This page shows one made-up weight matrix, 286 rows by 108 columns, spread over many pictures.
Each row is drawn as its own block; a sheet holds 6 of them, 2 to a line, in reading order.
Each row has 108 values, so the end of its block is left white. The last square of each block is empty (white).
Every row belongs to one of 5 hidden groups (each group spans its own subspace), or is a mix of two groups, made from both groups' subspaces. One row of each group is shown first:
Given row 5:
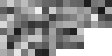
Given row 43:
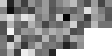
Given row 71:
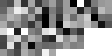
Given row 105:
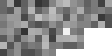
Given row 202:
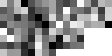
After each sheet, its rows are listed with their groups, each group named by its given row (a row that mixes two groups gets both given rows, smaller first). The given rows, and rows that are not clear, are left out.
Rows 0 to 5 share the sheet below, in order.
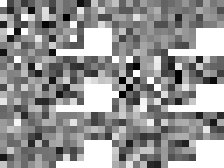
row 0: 43
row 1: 43
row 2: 105
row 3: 43 and 105
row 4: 202
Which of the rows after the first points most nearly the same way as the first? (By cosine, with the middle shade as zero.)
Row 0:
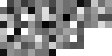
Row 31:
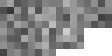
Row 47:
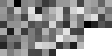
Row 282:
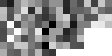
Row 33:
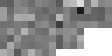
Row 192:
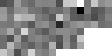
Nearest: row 31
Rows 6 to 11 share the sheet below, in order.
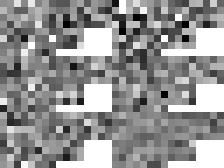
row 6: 43
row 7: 43
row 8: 202
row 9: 43
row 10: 43
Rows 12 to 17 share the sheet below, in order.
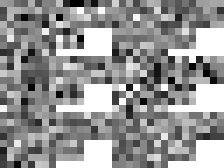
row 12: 71
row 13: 5 and 43
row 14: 202
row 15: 71
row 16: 5
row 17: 105
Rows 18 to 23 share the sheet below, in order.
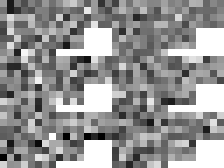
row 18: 43
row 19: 43
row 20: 202
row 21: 202
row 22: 105
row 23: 5
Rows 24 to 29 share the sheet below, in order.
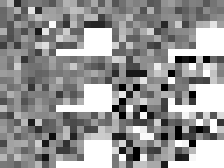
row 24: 105
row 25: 105
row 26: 202
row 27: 71
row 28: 105
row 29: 5 and 43
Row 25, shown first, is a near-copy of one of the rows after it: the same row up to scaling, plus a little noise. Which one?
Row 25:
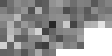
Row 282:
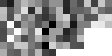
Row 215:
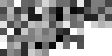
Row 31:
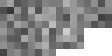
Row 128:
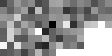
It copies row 128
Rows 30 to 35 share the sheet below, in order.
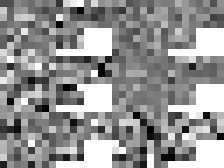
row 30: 71
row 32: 5
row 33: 71
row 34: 202
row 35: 202
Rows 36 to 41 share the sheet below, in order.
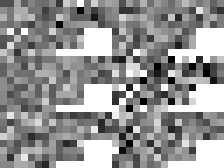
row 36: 71
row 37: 43
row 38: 105
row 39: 71
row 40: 5
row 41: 43 and 105
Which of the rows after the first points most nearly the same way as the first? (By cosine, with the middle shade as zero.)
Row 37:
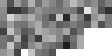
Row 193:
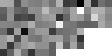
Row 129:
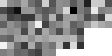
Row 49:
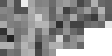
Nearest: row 49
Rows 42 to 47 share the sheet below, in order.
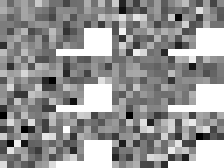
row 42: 105
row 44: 43 and 105
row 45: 71
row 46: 43
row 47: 105
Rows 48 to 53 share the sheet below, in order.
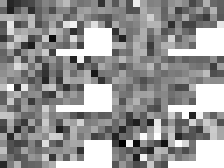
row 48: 43
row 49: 202
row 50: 71
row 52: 71 and 105
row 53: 5 and 71
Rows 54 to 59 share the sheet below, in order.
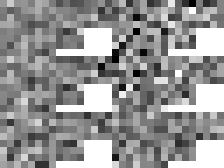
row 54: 5
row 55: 71 and 105
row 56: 5
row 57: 43
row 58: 5
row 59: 105
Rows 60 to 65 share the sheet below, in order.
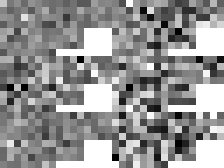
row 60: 43
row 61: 105
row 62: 71
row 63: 5
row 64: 71
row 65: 105
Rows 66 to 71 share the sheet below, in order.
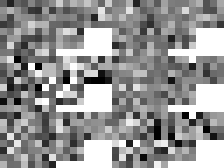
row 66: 5
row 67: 202
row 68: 105
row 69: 71 and 202
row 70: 105
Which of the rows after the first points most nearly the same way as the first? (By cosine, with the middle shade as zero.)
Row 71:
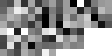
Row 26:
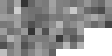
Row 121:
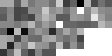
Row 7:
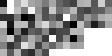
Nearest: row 26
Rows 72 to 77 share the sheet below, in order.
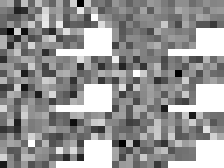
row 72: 71
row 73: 105
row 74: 43
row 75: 43
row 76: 202
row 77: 71
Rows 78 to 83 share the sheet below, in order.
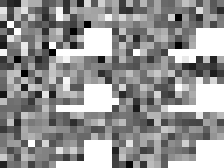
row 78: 105
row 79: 43
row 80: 43 and 105
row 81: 71 and 105
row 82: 202
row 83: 5
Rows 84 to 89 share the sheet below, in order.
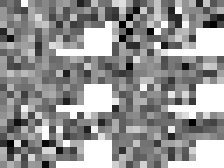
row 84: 202
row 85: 105
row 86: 43
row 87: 202
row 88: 71
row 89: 71
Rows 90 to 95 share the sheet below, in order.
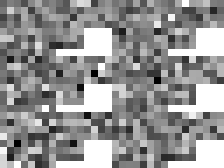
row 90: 202
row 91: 71
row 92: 5 and 71
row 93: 71 and 202
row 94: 5
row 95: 202
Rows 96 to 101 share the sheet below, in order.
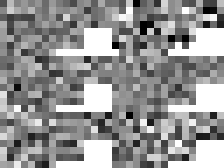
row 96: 43
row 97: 202
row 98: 5
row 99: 105
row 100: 5
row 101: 105
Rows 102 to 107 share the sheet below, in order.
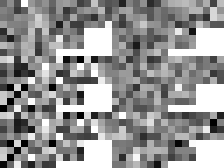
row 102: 202
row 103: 5
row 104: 71
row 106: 71
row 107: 5
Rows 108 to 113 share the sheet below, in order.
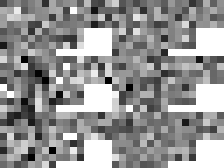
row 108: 202
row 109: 43
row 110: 202
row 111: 5
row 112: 43
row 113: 202
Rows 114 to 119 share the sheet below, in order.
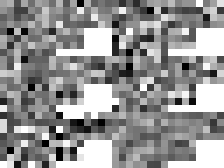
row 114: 71
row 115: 5
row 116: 202
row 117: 202
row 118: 71
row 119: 5
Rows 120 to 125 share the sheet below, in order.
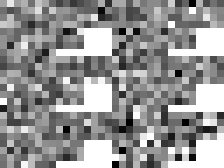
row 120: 5
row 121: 71
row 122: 105
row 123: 43
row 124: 43
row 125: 202
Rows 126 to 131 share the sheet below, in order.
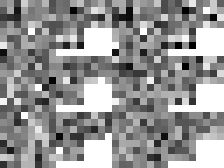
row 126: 202
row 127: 202
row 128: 105
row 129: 202
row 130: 202
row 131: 105
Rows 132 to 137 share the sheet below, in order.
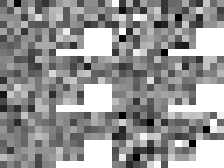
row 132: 105
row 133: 43
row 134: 5 and 43
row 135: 202
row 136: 202
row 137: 5
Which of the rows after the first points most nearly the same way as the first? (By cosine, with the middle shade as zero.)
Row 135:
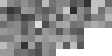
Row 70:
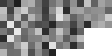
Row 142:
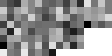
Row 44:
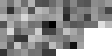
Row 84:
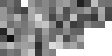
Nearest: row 84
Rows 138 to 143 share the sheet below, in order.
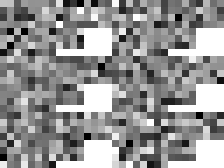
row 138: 71
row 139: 43
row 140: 5
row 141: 202
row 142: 105
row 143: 5
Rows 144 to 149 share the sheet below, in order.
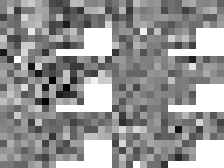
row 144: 43 and 202
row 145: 202
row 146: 105
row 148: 105
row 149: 43
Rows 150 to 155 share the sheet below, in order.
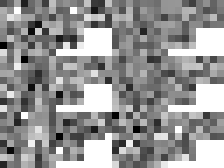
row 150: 202
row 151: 202
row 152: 202
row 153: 5
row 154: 202
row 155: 43
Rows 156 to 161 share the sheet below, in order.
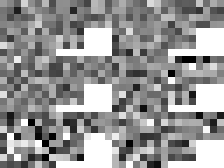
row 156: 202
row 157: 5
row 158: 105
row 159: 71
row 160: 43 and 105
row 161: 5
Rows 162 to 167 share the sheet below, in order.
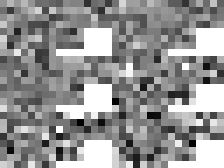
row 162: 5
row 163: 5 and 43
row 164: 5 and 43
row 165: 202
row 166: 71
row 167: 5
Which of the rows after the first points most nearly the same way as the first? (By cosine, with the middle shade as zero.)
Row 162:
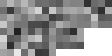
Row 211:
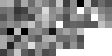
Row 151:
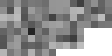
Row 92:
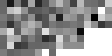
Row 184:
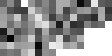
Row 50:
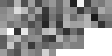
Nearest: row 151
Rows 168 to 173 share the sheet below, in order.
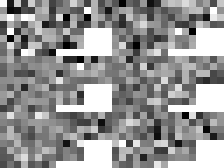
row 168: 43
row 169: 5
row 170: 71
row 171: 105
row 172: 5
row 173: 71
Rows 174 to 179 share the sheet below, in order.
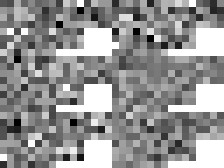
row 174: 71
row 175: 43 and 105
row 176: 105
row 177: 43
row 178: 202
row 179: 105
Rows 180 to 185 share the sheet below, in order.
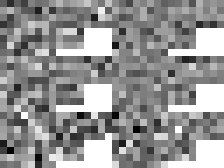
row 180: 5
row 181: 105
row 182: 5
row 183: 71
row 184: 202
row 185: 43
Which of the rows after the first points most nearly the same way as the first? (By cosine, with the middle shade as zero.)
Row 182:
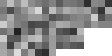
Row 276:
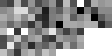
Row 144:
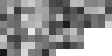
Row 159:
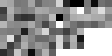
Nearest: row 159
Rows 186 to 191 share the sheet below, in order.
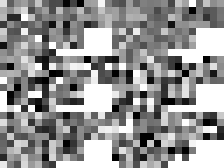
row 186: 43 and 105
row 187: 71
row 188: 5
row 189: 202
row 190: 105
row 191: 202
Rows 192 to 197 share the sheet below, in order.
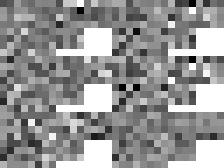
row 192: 71
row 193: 71
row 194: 5 and 105
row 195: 71
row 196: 105 and 202
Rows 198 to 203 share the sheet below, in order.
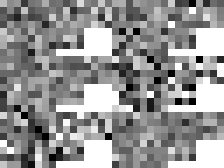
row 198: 202
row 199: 71
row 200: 5
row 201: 5 and 202
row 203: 202
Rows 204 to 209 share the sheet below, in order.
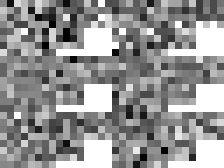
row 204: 105
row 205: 105
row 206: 71
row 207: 5
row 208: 105
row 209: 43
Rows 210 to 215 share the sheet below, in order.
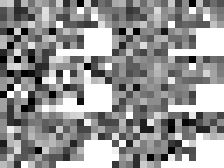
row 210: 71
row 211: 71
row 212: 43
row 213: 71
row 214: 43
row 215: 105
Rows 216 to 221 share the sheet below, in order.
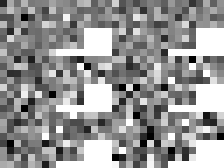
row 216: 43
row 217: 43
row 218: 43
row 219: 71
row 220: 71
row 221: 202
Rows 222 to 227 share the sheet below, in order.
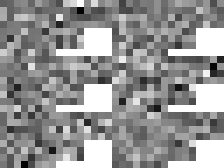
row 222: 71
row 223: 43
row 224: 5 and 105
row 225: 5
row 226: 43
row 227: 5
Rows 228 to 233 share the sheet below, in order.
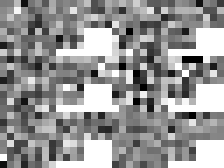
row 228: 202
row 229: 5
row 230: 5
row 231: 202
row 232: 105
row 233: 71
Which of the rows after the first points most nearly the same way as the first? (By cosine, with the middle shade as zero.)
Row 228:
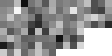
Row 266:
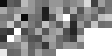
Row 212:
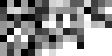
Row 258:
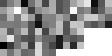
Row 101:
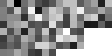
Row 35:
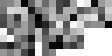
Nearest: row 258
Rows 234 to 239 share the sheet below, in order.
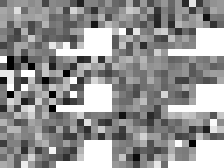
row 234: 43 and 202
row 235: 71
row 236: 43
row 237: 43
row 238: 43
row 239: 5
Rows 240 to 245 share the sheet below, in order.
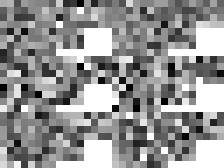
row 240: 71
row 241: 105
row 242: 43
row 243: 105
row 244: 5
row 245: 43 and 202
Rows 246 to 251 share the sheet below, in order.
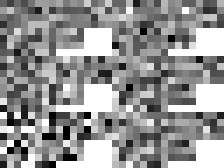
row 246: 5
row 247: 202
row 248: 105
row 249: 5
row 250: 43
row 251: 5
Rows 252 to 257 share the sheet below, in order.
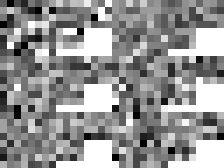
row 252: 5
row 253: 43
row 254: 5
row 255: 105
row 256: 105
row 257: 202
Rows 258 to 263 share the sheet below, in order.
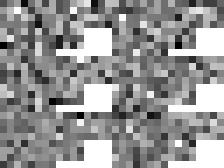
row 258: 202
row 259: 43 and 71
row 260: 202
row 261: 43
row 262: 71
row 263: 5 and 105
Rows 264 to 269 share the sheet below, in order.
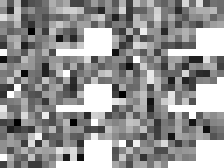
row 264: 202
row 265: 71 and 202
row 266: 43 and 105
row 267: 202
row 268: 202
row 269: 71
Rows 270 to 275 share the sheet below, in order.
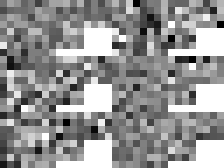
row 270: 105
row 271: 202
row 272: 43
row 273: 71
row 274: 5 and 202
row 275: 105
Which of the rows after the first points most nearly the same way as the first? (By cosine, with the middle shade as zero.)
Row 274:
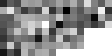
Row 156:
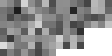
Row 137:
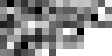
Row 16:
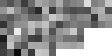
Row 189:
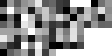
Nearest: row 16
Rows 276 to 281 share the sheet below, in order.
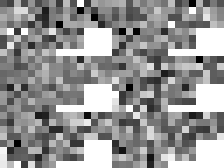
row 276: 71
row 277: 71
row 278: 71
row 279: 5
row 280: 5
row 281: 202
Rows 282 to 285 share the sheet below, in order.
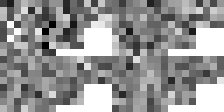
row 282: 105
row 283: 5
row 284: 43
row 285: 202
